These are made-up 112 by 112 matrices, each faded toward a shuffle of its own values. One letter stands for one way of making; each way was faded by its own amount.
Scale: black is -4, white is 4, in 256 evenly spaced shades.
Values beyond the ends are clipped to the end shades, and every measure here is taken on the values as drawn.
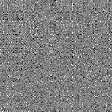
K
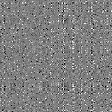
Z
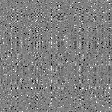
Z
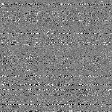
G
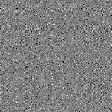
K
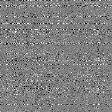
G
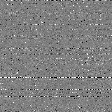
G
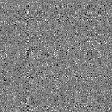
K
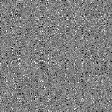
K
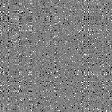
Z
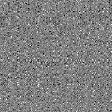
K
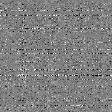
G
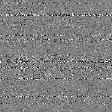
G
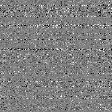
G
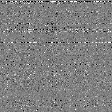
G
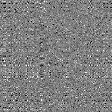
K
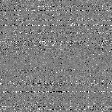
G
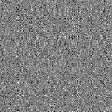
K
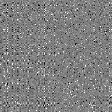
Z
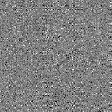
K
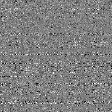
G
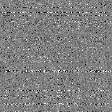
G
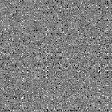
K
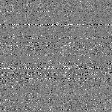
G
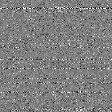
G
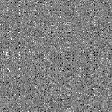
K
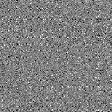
K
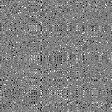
Z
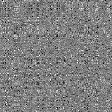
K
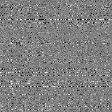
G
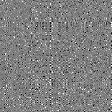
Z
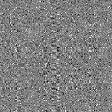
K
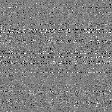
G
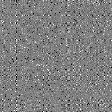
Z
